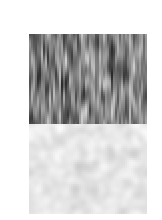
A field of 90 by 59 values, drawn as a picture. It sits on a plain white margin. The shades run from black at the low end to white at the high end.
The table splits into 2 rows of 1 panel. Panel 1,1: middling, streaked downward, strong in contrast. Panel 2,1: very high, blotchy, faint in contrast.
